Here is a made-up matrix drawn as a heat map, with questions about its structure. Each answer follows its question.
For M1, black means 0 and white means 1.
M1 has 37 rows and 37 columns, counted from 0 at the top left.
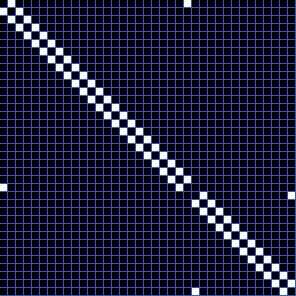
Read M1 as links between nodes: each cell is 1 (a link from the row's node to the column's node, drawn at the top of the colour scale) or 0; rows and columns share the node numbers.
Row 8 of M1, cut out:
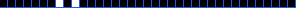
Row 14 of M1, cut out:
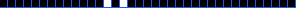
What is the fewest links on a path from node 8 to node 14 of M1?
6
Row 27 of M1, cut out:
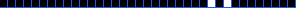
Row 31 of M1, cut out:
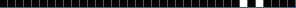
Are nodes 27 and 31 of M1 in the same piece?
yes
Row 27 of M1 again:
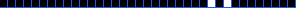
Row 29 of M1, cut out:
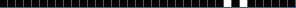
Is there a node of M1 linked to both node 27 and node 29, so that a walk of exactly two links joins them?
yes
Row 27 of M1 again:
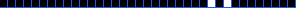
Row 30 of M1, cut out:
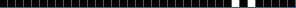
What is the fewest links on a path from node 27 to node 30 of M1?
3
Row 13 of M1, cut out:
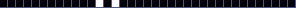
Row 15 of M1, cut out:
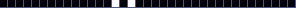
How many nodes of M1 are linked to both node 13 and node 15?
1
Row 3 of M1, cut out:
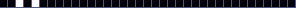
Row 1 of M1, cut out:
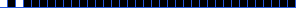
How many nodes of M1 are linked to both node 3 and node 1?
1
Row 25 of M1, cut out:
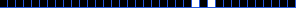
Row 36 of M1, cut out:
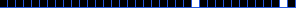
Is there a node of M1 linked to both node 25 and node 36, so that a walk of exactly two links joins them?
yes
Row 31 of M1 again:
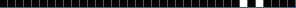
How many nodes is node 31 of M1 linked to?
2
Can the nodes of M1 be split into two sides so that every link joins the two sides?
no
